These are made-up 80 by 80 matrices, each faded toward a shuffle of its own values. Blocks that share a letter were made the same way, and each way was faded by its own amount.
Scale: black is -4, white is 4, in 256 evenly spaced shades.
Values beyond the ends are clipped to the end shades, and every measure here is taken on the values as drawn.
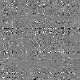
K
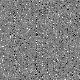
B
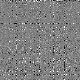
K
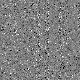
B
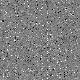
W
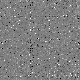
W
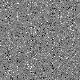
B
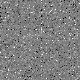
W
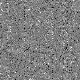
B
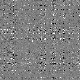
K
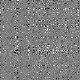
K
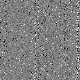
B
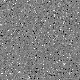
W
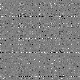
K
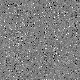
W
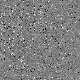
W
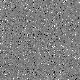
W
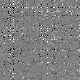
K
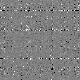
K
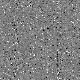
W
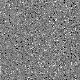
B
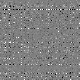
K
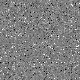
W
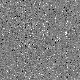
B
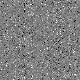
B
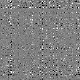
K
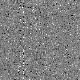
B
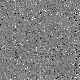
W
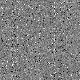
B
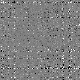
K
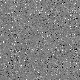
W
